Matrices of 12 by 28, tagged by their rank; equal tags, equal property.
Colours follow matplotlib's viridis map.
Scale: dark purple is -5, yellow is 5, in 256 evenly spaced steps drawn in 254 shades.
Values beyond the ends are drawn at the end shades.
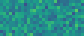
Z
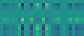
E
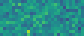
Z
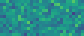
Z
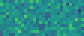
Z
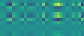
E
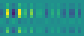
E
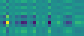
E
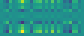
E
